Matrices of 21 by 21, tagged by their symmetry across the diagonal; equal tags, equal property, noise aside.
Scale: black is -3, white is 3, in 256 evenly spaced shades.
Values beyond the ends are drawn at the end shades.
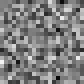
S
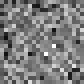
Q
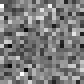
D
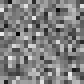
S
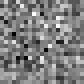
S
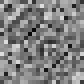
Q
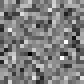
D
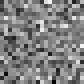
D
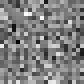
S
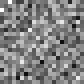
Q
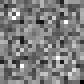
Q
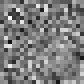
Q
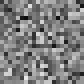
D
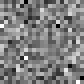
S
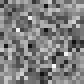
Q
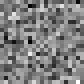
D
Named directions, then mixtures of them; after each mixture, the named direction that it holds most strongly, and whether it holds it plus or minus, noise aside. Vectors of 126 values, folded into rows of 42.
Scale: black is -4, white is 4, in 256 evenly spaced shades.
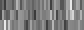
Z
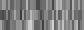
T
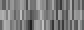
T, minus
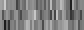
Z, minus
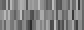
T, minus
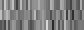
Z, minus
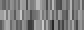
T, minus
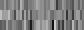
T, minus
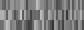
T, minus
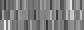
Z, plus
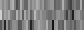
Z, minus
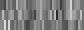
Z, plus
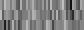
Z, minus
